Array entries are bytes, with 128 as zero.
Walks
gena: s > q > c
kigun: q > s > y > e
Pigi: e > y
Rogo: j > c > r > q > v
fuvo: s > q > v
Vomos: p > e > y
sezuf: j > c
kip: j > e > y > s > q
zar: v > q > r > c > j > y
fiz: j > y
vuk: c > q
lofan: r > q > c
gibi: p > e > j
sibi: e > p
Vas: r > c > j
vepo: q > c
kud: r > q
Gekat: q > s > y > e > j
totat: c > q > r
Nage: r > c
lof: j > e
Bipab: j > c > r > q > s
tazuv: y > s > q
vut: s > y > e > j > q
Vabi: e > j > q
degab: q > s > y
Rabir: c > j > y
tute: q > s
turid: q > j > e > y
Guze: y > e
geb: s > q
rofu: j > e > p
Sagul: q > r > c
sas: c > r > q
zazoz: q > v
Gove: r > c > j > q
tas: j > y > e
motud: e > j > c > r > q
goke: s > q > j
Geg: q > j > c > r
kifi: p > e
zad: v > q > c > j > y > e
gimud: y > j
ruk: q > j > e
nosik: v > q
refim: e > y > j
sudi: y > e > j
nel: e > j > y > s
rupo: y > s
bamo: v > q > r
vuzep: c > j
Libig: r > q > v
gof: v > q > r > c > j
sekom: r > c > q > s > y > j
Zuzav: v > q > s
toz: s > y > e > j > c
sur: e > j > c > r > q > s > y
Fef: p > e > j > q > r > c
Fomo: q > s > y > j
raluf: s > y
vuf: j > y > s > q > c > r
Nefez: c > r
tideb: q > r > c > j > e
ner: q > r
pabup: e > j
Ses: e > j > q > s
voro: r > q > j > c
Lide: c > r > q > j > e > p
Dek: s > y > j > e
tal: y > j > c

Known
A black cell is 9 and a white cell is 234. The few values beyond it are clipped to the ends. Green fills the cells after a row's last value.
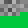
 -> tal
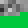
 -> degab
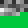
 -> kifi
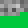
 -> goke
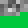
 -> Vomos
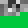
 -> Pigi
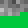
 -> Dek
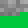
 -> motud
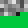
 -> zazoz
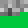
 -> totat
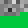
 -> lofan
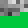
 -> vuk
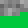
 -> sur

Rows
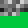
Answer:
tute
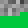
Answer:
refim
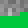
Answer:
Gekat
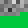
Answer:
gena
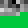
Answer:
Guze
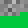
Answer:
voro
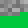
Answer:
vuf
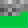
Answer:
tazuv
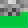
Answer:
nosik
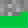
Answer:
gof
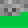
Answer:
Vabi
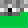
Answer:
Nefez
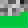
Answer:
gimud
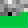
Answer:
kud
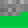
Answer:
kip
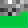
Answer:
geb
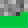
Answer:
Libig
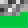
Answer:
fiz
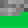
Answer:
Lide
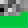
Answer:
raluf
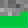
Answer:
zad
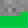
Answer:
vut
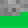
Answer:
Gove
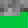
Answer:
nel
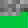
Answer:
Ses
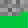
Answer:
Fef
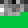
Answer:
lof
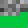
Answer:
Zuzav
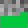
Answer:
gibi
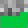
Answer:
bamo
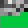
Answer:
sibi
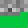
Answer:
Geg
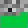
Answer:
Sagul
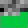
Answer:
rupo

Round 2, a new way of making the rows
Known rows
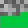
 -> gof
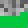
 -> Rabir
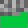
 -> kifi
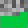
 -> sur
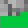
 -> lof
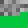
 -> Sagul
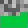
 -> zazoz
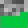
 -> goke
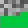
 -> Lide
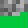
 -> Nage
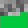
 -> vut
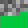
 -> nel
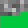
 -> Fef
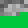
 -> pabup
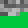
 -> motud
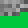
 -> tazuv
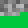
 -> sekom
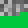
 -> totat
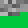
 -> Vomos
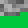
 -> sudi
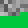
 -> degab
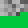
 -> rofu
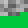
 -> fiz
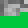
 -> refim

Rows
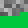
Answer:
nosik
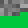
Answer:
rupo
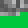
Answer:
Libig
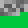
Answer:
geb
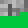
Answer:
tas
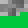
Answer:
raluf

